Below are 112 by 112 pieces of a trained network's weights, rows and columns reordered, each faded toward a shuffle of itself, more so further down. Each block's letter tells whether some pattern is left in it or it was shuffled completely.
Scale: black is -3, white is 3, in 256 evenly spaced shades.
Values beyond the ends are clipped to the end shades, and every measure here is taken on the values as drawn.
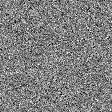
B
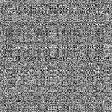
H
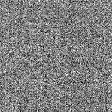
H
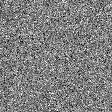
B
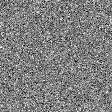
B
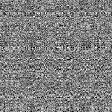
H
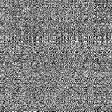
H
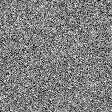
B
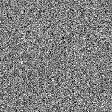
H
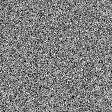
B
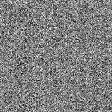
H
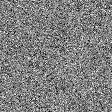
B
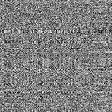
H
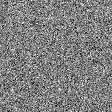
B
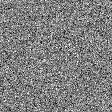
B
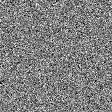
B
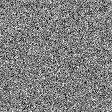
B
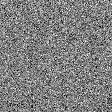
B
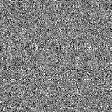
H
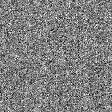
H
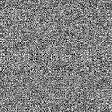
H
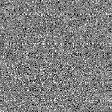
H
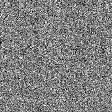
H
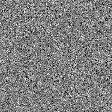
H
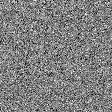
B
